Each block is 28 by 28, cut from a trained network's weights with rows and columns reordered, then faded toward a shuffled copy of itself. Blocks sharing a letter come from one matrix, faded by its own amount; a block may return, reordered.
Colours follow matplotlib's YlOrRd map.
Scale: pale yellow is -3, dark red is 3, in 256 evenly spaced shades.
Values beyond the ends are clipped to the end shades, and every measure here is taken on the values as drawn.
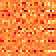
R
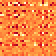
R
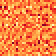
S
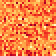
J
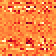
R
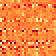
R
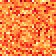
J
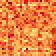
J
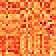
S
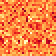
J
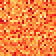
J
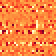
R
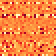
R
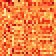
S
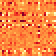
R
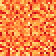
S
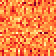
S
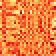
S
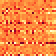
R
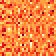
S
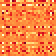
R
